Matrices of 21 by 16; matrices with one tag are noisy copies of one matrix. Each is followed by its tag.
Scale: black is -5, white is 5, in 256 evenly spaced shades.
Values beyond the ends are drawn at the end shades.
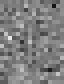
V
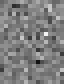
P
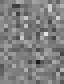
P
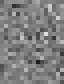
P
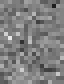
V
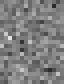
V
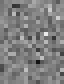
P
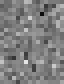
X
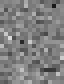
V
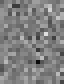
P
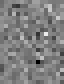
P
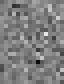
P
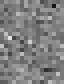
V
